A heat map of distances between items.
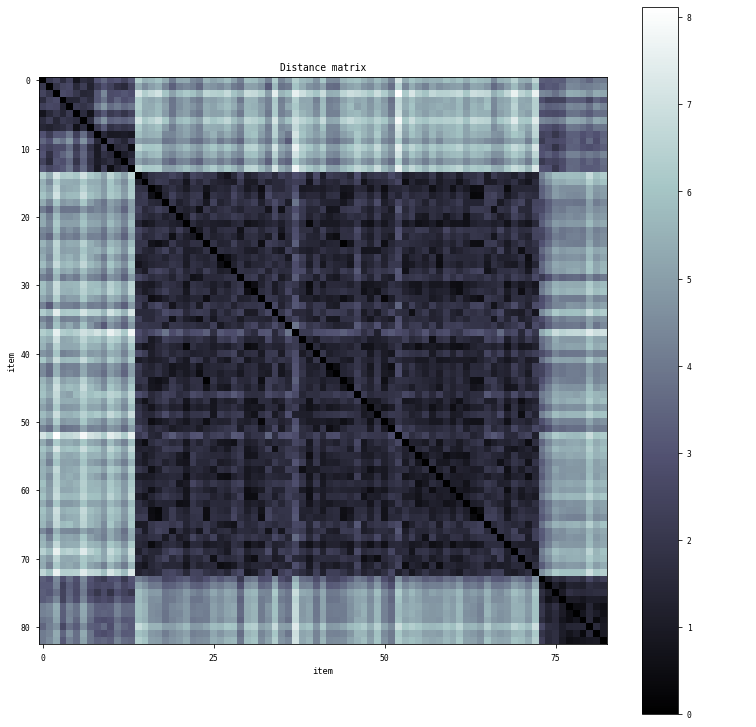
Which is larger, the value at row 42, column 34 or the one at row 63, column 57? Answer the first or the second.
the first
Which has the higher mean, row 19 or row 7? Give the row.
7
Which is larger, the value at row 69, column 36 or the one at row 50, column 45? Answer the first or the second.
the first
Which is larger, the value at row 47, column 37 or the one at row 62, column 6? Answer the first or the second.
the second
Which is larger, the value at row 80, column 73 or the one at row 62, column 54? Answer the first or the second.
the first
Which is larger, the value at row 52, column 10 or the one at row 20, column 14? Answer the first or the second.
the first
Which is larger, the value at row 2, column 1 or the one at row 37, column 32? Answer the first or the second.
the second
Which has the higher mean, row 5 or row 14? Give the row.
5
